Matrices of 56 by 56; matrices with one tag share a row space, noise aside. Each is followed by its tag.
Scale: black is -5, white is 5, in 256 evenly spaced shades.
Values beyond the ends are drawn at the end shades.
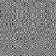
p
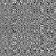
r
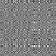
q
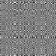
p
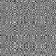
p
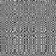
p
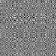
p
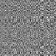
r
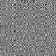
p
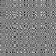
p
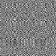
p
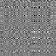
q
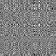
q
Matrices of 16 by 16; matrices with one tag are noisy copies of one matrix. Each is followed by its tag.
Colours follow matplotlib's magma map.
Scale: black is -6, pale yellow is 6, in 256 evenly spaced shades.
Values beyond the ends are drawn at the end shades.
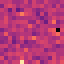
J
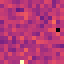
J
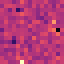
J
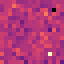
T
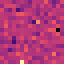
J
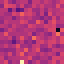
J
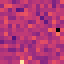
J
